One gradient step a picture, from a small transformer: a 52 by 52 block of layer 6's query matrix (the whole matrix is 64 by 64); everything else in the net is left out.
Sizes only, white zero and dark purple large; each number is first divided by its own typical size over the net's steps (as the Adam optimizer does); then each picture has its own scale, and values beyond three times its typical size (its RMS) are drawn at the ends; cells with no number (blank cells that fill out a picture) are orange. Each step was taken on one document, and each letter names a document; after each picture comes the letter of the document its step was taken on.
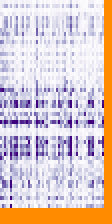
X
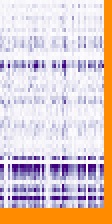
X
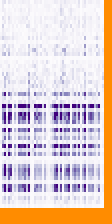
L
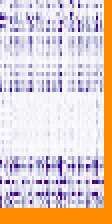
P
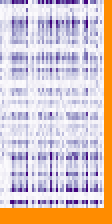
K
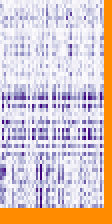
X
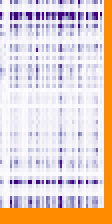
P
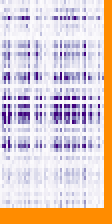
L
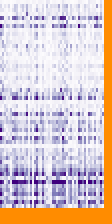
X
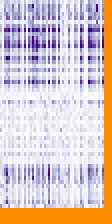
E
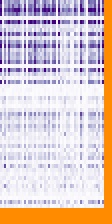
E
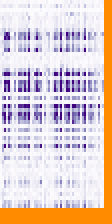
L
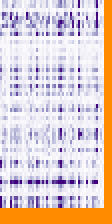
P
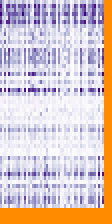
E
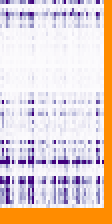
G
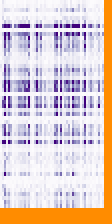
L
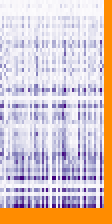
X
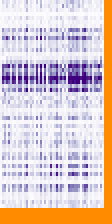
K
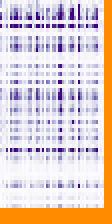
P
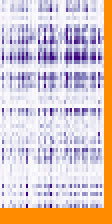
K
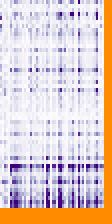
P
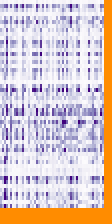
X
